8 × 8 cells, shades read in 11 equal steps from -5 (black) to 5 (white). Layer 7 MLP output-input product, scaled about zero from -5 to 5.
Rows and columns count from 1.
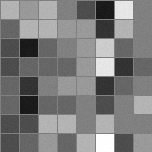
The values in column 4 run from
-1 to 2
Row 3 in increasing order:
-4 -2 -1 -1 0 0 1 3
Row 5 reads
-1 -3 0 1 1 -3 -1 0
